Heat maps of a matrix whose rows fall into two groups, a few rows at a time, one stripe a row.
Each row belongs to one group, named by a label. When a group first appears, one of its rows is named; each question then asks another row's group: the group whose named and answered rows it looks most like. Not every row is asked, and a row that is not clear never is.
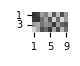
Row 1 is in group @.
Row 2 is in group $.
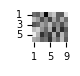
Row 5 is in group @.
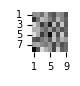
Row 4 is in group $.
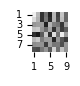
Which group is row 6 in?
$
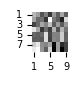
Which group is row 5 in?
$
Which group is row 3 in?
@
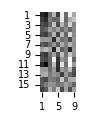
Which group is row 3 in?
$
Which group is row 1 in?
$
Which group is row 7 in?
$
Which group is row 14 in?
$
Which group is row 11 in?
$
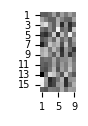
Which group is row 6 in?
@
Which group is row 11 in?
$
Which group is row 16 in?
$
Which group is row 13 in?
@
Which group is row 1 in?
$
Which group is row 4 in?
@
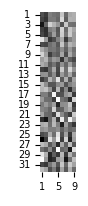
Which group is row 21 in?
@
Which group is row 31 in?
$
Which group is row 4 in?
$
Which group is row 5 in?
$
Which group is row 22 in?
$
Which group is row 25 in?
@
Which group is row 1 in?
$
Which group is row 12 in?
$
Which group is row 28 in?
@
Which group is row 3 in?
@
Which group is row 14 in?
@
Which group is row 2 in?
$
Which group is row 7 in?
$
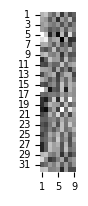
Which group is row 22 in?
$
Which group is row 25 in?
@
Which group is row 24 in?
$
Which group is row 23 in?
$
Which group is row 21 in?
@
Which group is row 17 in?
$
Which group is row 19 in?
@
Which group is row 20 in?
$
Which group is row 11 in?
$
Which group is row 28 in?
@
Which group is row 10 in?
@
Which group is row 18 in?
$
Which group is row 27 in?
@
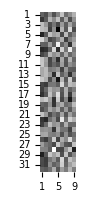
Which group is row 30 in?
$
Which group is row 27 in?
@
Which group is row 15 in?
$
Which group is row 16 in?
@
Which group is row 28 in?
$
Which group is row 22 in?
$
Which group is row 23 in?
@
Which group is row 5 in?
@
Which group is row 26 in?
$
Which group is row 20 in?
@
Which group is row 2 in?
@
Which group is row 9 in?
@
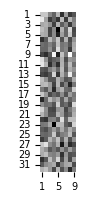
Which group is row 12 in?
$
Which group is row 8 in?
@
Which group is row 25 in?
$
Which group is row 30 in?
@
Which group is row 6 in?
@
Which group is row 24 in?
$
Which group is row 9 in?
$
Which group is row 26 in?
@
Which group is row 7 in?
@
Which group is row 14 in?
@
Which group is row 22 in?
$
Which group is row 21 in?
@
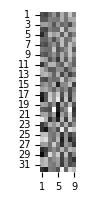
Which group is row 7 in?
$
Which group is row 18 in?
@
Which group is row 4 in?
$
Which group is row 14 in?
$
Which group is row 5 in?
@
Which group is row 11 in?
@
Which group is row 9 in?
$
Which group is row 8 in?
$
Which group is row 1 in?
$
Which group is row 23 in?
@
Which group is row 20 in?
$
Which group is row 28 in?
$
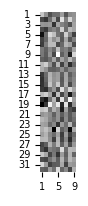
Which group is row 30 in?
$
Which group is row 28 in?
$
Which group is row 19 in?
@
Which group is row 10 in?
$
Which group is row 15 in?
@
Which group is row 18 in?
$
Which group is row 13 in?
@
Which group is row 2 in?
$
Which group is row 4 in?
$
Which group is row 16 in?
$
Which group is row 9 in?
@
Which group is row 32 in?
@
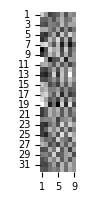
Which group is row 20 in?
@
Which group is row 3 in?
$
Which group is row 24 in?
@
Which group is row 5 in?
$
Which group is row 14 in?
$
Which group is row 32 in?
$
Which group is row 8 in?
@
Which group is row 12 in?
$
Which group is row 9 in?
@
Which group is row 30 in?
@
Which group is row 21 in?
@
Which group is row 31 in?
$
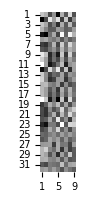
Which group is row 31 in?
$
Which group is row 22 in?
@
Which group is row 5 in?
$
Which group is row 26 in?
@
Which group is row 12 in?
@
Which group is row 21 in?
$
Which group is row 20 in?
$
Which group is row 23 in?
$
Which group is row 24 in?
@
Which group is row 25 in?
$
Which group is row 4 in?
@
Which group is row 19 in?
@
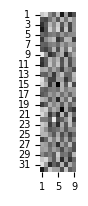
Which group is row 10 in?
@
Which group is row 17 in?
@
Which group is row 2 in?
$
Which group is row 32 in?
@
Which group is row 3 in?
@
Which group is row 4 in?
@
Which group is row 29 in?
@
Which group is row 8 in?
$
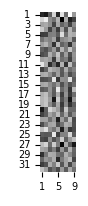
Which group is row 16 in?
@
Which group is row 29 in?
@
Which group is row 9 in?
@
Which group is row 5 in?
$
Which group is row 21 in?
@
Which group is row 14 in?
$
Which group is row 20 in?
@
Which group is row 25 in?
$
